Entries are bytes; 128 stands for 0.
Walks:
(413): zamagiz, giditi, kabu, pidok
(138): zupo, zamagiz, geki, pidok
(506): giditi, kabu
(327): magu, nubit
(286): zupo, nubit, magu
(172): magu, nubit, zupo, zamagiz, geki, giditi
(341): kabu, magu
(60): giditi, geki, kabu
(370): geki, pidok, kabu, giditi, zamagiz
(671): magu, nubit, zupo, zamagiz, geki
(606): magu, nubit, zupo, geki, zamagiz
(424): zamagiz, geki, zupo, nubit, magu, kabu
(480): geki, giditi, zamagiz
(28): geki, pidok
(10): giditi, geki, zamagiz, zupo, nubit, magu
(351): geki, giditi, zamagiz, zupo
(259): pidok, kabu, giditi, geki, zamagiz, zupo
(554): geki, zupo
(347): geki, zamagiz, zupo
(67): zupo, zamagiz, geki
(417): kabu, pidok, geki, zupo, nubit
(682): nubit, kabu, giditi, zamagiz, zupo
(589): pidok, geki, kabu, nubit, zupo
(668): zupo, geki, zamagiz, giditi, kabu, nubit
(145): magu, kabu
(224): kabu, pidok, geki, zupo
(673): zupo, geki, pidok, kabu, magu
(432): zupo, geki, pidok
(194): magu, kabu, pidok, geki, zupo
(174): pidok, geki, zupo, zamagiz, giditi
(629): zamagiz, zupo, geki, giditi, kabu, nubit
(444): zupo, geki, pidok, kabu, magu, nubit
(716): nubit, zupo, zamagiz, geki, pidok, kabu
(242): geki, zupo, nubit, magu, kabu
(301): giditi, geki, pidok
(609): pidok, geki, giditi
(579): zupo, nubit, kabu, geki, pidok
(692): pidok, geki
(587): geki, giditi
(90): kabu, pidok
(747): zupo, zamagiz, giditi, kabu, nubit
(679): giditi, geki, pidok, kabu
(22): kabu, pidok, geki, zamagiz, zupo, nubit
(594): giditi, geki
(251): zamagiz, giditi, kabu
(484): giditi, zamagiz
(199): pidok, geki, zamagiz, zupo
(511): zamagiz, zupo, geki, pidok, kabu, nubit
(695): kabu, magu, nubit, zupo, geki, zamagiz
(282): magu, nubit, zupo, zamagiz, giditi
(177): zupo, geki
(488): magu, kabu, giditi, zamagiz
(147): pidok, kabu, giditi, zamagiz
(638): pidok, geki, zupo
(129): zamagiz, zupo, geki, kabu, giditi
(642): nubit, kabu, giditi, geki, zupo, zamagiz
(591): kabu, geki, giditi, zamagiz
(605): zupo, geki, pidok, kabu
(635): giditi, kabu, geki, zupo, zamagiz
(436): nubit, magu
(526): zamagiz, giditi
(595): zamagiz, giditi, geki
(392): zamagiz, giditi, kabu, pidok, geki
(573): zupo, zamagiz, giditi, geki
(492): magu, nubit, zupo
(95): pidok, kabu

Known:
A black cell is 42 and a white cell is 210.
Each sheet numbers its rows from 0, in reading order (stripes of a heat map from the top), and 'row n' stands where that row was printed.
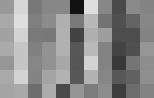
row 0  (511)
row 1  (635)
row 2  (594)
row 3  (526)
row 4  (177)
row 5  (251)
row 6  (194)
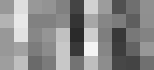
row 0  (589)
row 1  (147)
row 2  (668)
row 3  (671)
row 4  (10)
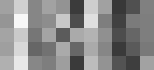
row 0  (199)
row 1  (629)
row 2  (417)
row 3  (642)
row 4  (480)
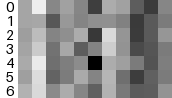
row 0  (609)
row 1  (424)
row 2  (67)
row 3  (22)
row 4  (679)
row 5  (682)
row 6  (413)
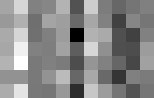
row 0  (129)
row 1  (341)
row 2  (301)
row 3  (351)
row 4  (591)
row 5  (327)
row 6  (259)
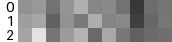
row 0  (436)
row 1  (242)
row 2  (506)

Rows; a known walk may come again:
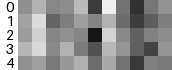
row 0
(606)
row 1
(682)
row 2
(605)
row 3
(392)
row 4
(327)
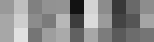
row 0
(432)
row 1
(573)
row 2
(506)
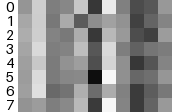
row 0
(172)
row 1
(224)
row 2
(595)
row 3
(129)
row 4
(347)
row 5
(716)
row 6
(642)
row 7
(671)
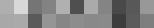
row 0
(484)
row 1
(424)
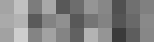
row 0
(90)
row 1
(488)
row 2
(638)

